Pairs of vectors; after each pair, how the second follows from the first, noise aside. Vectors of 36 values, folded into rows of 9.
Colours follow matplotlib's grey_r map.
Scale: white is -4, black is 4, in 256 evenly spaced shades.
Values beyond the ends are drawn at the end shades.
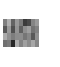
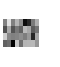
scaled up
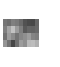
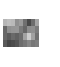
reversed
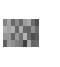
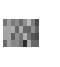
copied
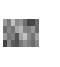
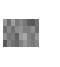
shrunk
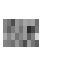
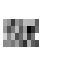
scaled up
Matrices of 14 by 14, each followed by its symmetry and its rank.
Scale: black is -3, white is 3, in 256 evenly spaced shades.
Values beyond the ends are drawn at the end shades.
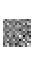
symmetric, rank three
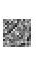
symmetric, full rank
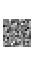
antisymmetric, full rank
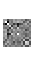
symmetric, rank three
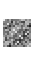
symmetric, full rank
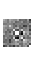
symmetric, rank three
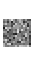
antisymmetric, full rank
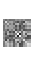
symmetric, rank three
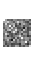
symmetric, full rank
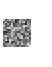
symmetric, full rank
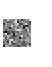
antisymmetric, full rank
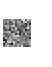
antisymmetric, full rank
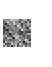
antisymmetric, full rank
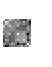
symmetric, rank three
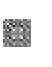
symmetric, rank three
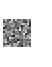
antisymmetric, full rank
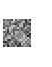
symmetric, full rank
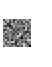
symmetric, full rank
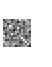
symmetric, full rank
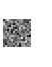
symmetric, full rank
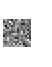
antisymmetric, full rank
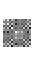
symmetric, rank three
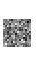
antisymmetric, full rank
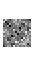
symmetric, full rank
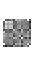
symmetric, rank three
